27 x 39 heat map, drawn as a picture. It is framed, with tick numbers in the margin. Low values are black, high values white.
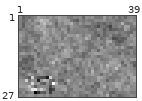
An odd patch, rougher than its surroundings, sits in the bottom left. Values change most from cell to cell in the bottom left. Neither half mirrors the other. There is no overall slope.
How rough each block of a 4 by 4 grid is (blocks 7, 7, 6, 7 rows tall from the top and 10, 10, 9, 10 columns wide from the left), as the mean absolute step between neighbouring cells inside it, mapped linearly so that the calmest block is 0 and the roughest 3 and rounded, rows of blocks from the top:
0000 | 0000 | 0000 | 3100
